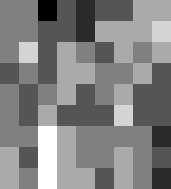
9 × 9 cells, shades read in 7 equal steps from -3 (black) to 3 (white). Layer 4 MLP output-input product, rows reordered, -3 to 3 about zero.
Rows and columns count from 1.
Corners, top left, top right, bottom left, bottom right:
0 1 1 -2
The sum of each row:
-6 1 3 0 -2 -3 2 4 4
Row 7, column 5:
0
